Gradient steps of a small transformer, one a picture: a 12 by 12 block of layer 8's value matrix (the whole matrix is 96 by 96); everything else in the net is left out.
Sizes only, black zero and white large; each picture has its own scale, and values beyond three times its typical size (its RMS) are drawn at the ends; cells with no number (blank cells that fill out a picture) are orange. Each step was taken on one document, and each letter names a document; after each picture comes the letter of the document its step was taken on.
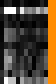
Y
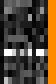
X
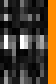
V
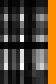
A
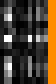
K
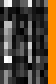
K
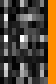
V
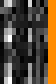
K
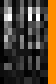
K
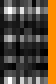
Y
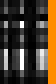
A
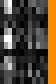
K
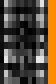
X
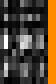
V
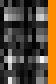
X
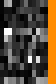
K
